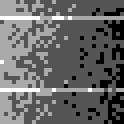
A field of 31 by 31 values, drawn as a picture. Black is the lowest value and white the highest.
Calmest part: centre. Slope: up to the left. Odd lines: rows 5 and 23.
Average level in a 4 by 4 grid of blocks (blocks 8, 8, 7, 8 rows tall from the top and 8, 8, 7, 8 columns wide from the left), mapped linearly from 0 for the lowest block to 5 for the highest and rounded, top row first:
5 3 2 1
4 3 1 0
5 3 2 1
4 2 1 0
